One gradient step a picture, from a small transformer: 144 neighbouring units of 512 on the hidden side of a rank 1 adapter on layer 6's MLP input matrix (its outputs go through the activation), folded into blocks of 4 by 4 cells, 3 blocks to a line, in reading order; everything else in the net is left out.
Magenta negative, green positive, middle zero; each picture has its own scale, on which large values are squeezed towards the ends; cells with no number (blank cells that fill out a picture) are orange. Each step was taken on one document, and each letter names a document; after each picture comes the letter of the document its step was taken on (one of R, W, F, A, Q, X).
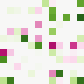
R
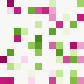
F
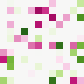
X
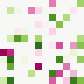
X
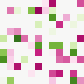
R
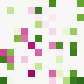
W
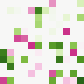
W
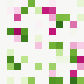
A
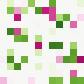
A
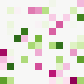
X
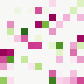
X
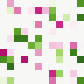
F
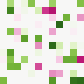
A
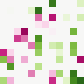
W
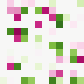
A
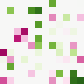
W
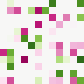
F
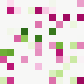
F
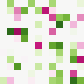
A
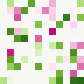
A
